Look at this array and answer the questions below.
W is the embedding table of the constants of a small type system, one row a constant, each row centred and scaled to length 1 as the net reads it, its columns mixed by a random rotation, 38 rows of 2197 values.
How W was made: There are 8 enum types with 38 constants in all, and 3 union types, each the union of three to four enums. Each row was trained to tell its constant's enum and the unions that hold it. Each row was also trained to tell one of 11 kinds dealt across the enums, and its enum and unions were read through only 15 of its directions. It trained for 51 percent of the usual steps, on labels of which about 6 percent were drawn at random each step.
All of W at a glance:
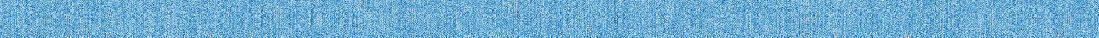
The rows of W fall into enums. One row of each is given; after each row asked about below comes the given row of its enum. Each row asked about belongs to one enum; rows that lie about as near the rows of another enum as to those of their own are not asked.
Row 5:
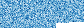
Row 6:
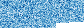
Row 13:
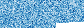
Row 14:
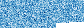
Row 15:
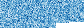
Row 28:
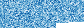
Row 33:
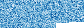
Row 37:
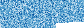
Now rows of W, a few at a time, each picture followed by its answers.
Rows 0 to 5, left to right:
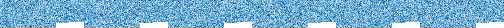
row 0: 13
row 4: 13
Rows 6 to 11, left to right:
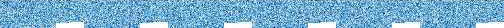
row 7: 37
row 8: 13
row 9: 37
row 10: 14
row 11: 37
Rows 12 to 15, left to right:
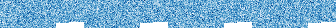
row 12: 15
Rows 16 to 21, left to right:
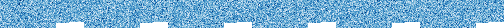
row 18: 13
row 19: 14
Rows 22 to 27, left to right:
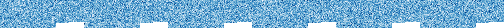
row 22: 14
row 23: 15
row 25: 14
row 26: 15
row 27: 14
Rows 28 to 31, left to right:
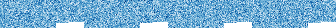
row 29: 13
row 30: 6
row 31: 28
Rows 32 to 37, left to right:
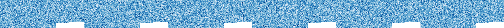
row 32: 5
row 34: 6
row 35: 37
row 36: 37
